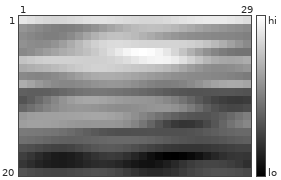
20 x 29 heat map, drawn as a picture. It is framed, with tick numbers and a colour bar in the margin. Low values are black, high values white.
Streaks run across, left to right. The field climbs toward the top. The ninth with the highest average is the top middle. No lone cell stands out from its neighbours.
